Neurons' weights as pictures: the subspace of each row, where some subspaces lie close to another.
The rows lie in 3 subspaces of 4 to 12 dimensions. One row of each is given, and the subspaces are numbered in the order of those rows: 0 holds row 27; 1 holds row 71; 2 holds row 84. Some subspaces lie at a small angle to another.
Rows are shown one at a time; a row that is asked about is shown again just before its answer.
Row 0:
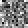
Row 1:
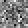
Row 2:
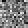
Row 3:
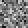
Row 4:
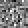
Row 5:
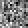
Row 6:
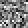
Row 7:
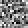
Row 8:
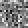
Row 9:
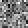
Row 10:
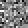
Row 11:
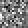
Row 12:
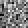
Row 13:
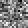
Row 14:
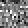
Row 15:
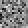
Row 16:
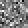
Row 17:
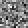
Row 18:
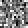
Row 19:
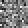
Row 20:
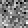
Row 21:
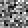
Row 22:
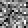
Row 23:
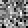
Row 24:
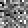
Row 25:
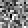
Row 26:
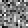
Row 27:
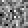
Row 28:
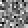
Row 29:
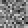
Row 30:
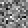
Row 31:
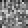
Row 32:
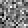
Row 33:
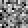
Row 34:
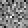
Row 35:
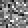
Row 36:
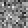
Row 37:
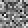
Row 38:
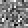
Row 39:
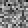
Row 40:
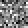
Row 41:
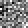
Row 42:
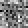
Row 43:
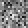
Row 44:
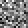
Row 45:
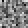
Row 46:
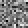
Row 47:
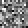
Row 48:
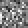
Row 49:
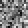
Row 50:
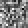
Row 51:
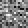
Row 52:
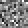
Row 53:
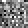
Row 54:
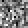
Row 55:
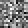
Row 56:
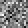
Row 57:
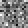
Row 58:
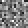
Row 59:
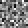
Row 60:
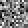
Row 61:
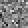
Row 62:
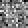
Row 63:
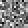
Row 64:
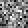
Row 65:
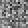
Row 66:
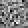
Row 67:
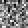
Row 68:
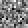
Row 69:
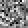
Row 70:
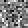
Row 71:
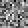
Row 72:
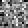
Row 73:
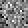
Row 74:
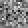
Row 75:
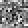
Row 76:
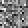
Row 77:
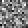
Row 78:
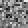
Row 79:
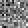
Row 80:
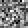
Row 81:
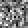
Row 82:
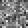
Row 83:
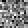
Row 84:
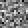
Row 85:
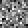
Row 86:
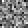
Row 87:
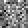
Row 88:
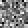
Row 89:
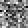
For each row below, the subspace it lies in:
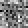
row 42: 2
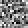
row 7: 2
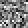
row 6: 1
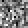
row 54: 0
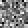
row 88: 0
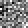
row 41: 1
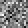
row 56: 1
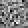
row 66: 2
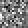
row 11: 0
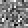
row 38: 2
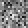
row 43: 1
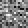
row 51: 1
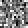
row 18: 0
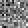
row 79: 1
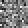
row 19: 0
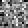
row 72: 0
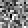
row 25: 1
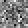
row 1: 2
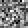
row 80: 0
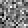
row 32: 1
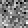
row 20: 1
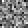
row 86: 2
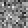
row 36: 1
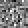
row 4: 2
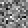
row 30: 1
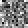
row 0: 0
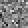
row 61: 2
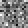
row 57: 0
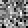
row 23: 1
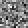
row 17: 1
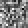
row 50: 2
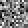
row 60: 0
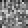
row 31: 2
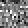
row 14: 2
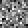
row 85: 0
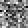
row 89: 2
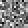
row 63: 0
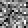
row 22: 1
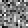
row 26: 1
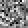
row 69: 0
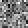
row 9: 1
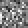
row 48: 0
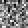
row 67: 2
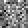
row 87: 2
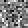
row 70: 2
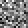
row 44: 1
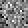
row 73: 1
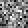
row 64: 1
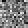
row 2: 2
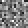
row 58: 2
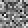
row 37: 1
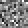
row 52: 2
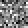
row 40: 2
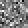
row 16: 0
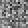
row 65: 1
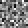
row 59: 2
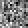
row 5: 1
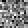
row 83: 2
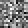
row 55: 1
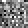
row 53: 2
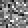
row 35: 1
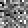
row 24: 1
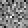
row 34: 1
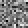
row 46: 1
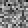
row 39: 1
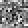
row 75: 0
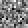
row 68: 2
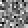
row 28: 0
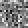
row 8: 2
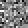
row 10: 2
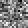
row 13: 1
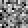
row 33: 2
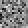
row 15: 0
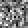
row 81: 0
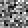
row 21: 1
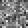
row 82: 1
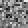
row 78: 1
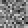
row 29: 2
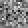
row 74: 1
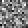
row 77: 0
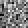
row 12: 1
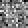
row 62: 2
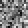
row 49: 1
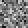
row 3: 1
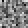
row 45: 2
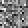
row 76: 0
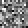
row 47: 0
